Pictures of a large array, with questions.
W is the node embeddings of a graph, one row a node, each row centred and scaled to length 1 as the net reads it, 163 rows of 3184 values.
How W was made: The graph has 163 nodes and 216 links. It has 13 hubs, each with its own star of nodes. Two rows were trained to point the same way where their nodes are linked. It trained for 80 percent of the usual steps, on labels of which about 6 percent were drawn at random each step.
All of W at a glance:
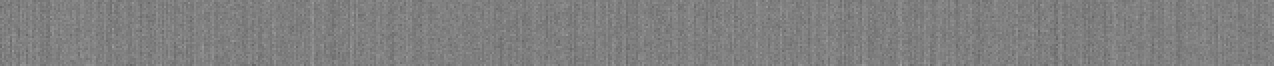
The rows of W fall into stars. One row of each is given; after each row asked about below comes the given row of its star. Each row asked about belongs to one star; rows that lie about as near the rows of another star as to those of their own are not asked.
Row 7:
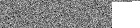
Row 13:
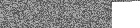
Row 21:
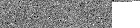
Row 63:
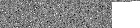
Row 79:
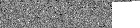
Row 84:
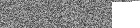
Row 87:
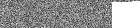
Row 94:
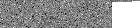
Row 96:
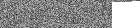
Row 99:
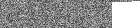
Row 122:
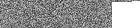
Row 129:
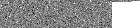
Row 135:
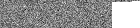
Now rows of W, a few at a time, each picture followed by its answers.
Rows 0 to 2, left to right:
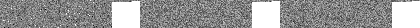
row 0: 7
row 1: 7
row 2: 94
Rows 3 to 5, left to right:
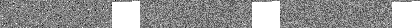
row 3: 135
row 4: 122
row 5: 99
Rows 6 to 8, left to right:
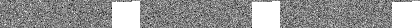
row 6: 79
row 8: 96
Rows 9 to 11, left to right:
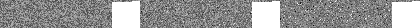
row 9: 84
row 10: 63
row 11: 87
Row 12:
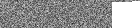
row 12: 122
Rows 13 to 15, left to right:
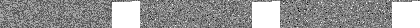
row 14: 79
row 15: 63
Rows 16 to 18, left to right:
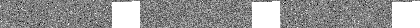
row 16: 96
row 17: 96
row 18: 63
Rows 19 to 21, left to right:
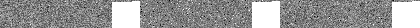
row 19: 13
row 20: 87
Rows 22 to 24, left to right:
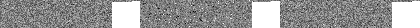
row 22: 87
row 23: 63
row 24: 84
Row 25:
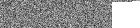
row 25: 84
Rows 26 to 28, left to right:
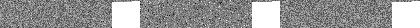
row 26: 13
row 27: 129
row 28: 87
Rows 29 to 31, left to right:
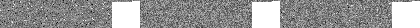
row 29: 135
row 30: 84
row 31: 99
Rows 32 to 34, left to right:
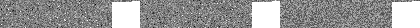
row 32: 84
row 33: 129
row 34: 21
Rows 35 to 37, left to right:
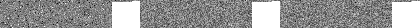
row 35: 135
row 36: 99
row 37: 96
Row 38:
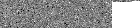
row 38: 129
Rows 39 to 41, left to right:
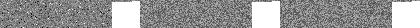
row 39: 7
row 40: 7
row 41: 79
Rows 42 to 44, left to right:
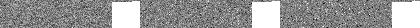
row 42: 21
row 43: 79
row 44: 7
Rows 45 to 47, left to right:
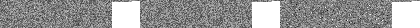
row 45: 99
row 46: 99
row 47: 96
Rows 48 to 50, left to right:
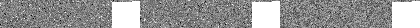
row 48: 21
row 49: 87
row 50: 79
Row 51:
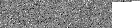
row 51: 79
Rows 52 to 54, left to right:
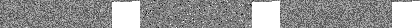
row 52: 135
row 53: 13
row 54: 94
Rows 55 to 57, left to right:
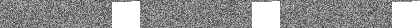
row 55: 21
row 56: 87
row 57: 79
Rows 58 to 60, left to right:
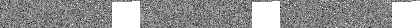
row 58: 94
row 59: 13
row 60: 122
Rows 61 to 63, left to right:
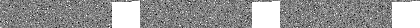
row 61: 122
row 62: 84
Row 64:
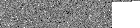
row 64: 21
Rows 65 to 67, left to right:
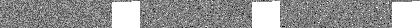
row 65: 21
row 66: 79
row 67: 94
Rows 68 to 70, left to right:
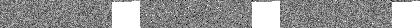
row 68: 84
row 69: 122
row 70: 87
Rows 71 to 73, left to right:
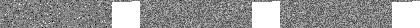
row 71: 13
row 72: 13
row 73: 122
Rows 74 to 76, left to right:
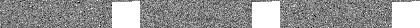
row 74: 135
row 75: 13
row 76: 13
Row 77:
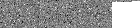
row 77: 79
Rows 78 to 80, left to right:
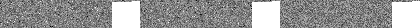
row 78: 79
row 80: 122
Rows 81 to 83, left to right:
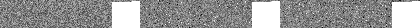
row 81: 96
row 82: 63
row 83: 13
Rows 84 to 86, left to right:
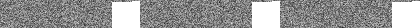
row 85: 99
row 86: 87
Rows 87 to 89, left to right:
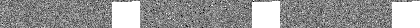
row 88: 13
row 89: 96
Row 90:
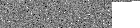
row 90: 7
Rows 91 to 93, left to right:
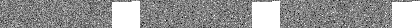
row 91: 79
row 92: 135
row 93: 129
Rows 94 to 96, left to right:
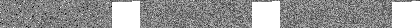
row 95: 94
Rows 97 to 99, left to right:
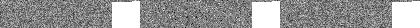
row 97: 129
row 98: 122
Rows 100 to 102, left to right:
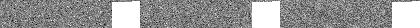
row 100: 21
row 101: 129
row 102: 94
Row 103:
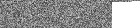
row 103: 13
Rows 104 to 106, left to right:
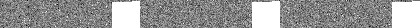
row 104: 84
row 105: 99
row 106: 7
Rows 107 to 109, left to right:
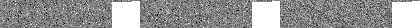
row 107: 99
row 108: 63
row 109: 84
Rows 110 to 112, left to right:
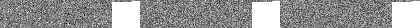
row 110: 96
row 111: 135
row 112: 129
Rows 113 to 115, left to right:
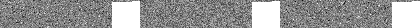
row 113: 129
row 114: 63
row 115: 87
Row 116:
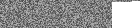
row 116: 63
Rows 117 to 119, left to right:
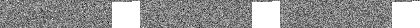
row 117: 94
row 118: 135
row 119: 135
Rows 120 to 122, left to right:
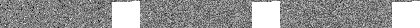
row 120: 129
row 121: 96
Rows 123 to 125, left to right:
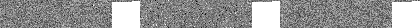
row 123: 21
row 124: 94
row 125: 7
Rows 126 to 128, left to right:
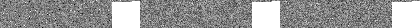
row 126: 99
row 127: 79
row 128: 122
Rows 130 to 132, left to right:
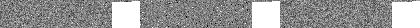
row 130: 87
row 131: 135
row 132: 84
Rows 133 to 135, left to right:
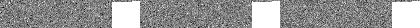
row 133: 21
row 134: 129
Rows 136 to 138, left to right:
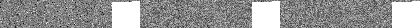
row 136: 96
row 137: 13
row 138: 122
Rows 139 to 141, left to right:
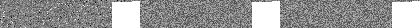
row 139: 87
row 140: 122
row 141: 135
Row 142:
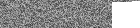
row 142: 84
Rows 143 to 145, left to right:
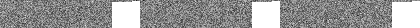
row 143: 94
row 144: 99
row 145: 94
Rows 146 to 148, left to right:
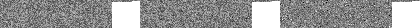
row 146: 84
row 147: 13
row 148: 94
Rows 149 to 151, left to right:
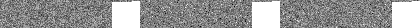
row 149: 87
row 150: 96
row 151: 122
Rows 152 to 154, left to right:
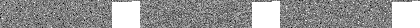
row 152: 99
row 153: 96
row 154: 63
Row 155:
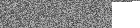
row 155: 122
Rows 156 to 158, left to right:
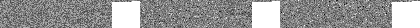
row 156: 96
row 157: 79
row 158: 99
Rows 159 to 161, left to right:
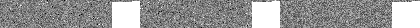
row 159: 94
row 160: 129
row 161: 96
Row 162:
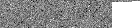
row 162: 94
